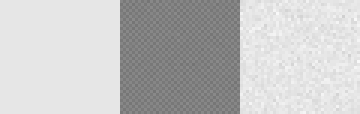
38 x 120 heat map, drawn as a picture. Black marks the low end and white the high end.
It is made of 1 by 3 panels. Panel 1,1: very high, flat. Panel 1,2: middling, checkered, faint in contrast. Panel 1,3: very high, fine-grained, faint in contrast.
